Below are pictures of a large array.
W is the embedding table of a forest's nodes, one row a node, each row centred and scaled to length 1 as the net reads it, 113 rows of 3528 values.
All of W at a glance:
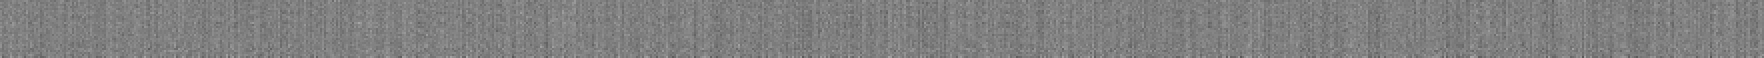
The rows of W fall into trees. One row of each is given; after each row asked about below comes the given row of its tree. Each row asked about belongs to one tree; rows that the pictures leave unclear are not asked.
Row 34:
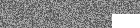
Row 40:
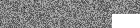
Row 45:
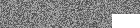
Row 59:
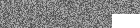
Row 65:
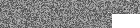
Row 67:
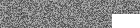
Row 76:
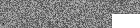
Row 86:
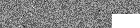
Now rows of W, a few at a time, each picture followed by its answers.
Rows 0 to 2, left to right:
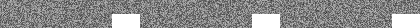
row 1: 59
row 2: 34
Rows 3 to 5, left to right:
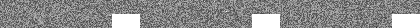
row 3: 34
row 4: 65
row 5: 45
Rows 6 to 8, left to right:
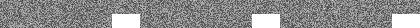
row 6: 45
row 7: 67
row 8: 67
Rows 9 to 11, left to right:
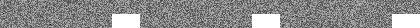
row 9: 59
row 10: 67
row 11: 76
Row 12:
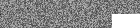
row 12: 86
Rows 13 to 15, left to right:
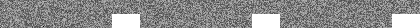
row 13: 65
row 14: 34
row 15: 59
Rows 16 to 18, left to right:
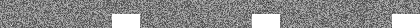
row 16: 34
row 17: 67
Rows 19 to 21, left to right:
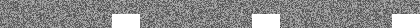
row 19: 40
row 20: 65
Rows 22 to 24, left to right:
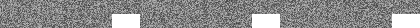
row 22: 45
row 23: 45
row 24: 34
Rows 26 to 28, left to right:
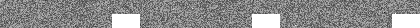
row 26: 45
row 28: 59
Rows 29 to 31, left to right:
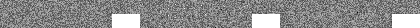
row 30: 67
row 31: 76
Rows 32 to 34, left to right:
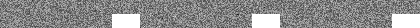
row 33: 34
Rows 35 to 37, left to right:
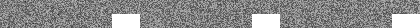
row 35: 65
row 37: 65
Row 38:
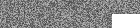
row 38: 59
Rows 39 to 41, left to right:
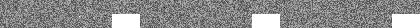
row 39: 40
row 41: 45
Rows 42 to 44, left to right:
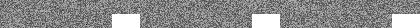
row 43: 59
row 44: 45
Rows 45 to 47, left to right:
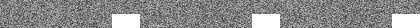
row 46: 45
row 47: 45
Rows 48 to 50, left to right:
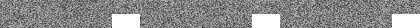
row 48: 45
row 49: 40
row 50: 59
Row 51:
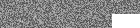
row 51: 34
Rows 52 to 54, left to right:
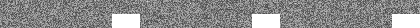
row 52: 34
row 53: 45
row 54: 65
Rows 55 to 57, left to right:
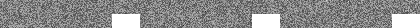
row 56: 76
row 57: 65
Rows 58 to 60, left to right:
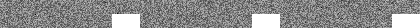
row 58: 67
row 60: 59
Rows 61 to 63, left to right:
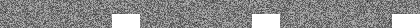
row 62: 59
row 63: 76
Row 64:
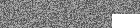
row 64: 45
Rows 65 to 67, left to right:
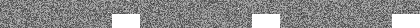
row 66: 59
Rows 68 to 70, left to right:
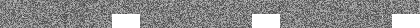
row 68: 45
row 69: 40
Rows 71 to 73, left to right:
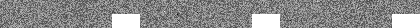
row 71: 45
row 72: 59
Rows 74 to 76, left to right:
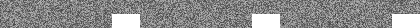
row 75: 34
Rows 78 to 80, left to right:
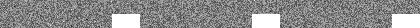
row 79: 40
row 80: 86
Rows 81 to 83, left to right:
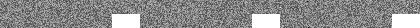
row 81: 65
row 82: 45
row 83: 40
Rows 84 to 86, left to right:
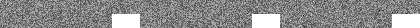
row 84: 65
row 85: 76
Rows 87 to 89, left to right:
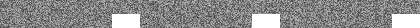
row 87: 65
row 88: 40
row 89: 65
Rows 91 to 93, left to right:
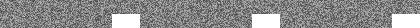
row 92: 65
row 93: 65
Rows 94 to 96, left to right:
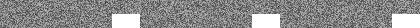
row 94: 65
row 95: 40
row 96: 59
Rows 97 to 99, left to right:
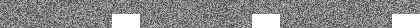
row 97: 59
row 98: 45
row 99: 59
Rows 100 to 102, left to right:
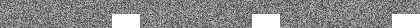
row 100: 34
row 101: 76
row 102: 76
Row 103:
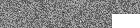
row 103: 76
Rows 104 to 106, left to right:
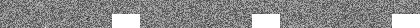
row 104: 65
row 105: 65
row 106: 45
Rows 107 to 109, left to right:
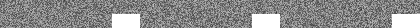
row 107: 34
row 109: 86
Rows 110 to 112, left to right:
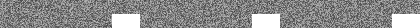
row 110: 67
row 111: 86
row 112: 65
